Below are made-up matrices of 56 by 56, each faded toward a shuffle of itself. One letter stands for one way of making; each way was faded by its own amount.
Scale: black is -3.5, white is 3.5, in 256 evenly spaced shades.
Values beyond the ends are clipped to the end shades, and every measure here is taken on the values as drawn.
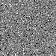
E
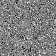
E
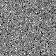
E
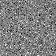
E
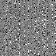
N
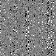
N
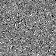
E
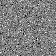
E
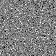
E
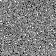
E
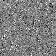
E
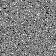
E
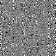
N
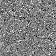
E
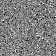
E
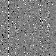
N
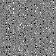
N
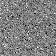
E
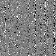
N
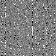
N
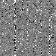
N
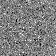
E
